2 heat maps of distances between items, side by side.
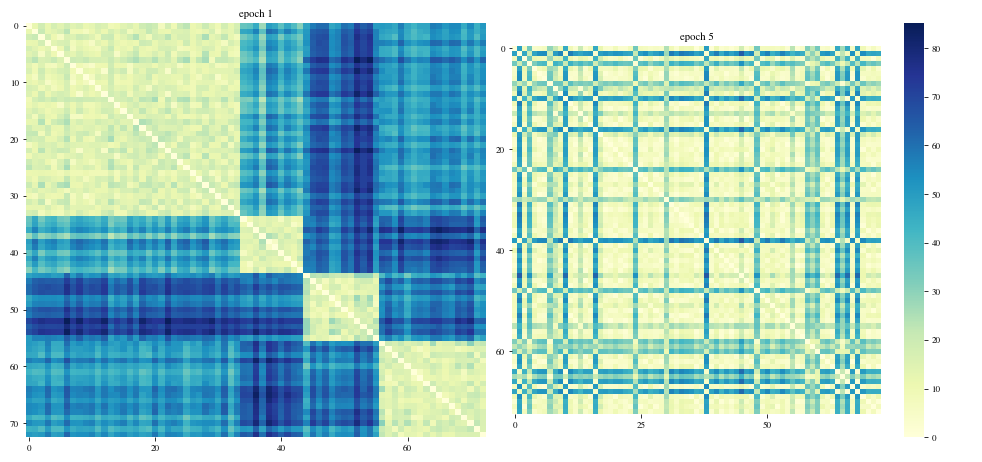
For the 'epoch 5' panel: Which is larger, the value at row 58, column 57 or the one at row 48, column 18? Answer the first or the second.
the second
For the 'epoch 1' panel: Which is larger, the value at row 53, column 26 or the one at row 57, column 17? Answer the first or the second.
the first
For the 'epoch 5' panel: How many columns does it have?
73
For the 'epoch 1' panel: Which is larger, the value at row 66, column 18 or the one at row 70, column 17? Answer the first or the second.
the second
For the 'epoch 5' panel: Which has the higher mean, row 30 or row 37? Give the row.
30
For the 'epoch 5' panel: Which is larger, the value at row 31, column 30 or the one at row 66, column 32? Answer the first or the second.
the second
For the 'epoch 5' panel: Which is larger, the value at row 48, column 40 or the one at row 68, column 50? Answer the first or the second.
the second
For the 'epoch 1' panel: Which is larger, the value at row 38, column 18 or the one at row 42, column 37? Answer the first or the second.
the first
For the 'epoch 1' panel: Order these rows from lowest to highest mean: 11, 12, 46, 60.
11, 12, 60, 46
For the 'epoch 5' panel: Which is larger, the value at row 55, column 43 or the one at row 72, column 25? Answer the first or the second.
the first
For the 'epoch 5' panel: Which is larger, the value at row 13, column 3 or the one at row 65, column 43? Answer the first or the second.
the first
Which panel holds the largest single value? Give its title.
epoch 1
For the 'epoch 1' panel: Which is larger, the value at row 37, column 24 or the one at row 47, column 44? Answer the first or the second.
the first
